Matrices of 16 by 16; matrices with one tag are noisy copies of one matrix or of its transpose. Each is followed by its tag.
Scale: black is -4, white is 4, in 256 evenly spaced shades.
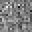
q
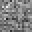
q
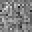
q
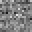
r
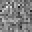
q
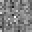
r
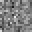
r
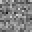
r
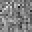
q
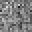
q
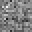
q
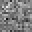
q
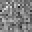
q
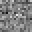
r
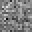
q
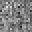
q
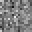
r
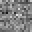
r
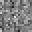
r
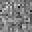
q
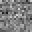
r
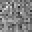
q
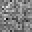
q
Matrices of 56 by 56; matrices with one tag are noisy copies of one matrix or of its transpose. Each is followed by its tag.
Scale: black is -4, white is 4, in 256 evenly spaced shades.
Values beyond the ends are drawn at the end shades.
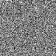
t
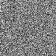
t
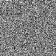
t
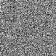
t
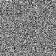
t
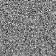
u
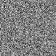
u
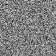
u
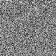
t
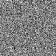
t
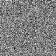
t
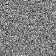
u
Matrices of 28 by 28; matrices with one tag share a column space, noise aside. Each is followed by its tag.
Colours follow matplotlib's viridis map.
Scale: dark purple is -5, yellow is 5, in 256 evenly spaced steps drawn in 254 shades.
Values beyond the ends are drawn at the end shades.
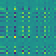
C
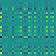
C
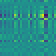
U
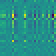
U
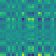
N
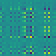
C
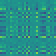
C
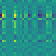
U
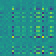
C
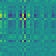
U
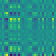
N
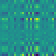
N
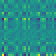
N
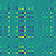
C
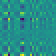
N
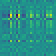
U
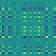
C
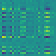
C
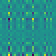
N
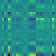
N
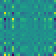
N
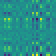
N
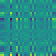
N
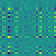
C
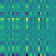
N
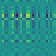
U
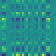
N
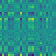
N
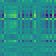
U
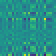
N
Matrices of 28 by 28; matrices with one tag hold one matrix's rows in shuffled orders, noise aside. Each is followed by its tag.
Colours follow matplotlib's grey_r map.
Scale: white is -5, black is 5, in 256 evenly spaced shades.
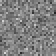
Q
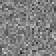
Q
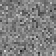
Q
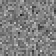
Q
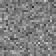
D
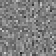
Q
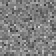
D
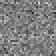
D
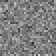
D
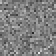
D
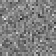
Q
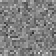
D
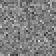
D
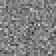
D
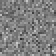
Q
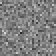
Q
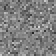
D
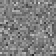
D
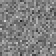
Q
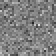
D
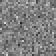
Q
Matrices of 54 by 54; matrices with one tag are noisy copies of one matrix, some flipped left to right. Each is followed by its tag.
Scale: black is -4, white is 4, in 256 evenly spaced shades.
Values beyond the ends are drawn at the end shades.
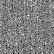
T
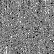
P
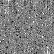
P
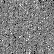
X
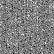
T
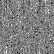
P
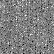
T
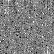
P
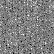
T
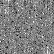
P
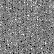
T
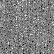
T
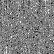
P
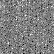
T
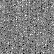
T
